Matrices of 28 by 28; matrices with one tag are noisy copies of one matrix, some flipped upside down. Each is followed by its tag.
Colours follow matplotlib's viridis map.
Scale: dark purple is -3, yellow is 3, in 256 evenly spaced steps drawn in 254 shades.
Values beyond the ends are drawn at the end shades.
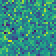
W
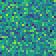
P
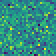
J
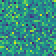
P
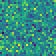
P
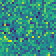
W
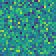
J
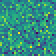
J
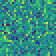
W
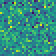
J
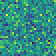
P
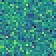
P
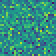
J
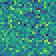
J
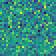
J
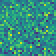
J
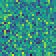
W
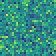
P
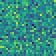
P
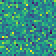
P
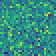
J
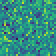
W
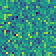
W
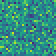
P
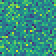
P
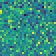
J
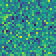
W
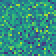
J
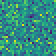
P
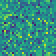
W
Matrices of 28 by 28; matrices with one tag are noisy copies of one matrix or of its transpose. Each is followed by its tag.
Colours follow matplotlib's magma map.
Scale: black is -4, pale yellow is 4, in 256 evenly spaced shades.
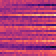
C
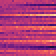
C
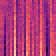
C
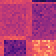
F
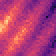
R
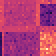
F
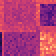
F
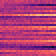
C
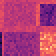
F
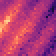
R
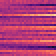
C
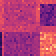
F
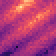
R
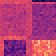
F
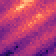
R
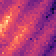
R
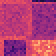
F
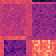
F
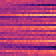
C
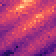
R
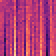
C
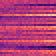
C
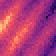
R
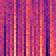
C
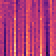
C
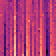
C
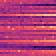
C
